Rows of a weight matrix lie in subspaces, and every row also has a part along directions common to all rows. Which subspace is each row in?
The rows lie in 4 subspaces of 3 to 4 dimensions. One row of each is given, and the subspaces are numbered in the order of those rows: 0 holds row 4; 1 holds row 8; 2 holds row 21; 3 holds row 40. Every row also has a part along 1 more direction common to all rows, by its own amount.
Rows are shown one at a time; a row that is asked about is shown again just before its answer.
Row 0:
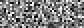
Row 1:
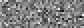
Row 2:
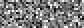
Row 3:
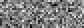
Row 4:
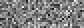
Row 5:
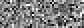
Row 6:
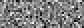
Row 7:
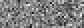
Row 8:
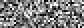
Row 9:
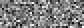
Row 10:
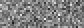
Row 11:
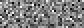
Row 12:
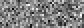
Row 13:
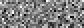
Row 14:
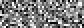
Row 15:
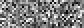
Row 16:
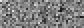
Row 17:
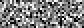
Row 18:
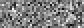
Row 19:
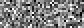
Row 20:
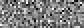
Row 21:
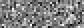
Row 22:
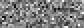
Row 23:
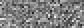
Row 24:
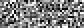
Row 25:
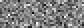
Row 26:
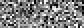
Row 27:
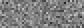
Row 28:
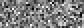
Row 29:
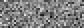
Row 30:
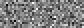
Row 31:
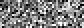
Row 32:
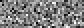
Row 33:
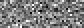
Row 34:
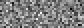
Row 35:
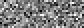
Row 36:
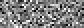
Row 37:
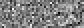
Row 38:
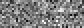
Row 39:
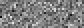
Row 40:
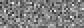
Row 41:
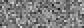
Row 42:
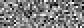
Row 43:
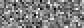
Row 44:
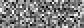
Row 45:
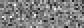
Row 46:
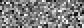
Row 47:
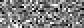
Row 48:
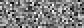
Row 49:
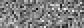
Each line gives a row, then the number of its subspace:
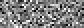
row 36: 0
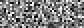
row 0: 3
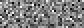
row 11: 3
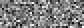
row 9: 0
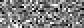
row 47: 0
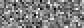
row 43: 1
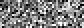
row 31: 2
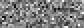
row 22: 1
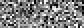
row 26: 1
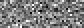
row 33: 0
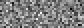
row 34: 3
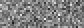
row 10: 2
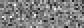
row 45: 1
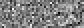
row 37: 2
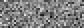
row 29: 1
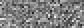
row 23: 0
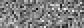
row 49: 0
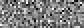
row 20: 0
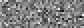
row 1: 3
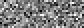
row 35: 1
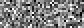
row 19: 2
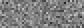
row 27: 3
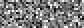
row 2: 1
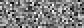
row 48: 3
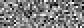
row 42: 1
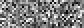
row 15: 0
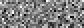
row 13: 3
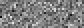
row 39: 2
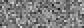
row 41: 3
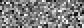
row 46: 3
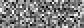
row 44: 0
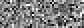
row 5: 2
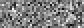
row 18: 2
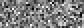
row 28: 2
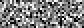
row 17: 1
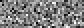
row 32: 2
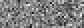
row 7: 2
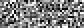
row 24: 0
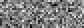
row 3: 0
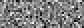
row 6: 1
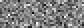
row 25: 2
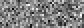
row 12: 2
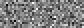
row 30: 0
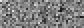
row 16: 3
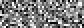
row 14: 3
